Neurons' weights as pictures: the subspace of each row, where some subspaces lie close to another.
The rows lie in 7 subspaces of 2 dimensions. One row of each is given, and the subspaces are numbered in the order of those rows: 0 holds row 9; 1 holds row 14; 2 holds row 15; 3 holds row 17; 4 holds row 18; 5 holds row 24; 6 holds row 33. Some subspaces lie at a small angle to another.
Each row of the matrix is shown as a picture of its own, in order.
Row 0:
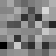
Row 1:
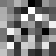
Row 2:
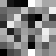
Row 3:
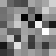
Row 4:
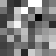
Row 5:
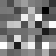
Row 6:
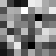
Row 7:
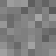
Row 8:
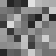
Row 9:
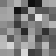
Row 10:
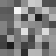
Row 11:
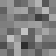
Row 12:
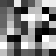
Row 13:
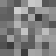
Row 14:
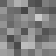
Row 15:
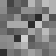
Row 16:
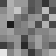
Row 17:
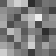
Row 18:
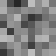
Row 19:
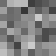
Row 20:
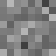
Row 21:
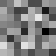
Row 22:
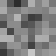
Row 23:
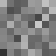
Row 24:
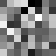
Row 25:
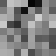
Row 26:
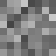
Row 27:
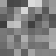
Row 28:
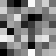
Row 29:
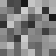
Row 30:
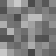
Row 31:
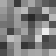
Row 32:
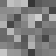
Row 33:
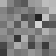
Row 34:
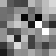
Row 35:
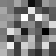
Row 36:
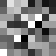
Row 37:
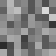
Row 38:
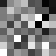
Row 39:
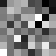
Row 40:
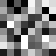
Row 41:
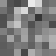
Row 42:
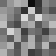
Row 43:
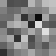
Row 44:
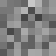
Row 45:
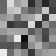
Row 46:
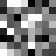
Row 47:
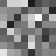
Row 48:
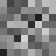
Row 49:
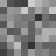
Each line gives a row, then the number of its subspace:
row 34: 2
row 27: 0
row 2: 3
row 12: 4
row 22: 4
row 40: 3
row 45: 2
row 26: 5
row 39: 6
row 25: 0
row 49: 1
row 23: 6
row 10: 0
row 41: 0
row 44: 5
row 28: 4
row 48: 2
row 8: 3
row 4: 0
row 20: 1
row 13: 0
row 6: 1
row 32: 3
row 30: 4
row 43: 2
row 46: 4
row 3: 2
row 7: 1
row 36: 2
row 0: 6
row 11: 1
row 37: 2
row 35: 5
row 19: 1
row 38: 6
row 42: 5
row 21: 3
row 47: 3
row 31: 4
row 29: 5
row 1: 5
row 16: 6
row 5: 6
